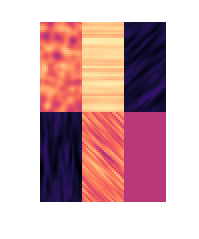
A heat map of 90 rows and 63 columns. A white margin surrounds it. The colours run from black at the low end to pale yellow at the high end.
The table splits into 2 rows of 3 panels. Panel 1,1: high, blotchy. Panel 1,2: very high, streaked across, faint in contrast. Panel 1,3: very low, slanting up to the right, faint in contrast. Panel 2,1: very low, streaked downward, faint in contrast. Panel 2,2: high, slanting down to the right. Panel 2,3: middling, flat.
